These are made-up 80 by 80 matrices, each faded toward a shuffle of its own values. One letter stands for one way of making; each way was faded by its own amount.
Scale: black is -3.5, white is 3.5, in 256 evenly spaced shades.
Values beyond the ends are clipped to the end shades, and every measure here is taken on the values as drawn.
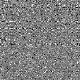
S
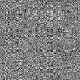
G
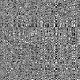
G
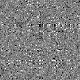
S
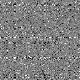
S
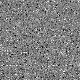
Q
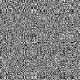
G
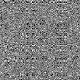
G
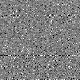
S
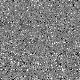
Q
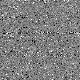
Q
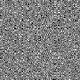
G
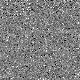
Q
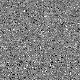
Q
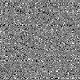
S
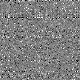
S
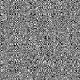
G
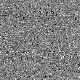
Q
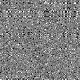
S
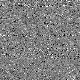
Q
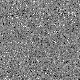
Q
